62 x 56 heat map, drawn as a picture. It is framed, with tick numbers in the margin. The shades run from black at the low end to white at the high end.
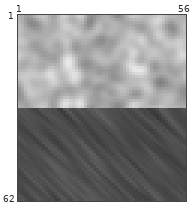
It is made of 2 by 1 panels. Panel 1,1: high, blotchy. Panel 2,1: low, slanting down to the right, faint in contrast.
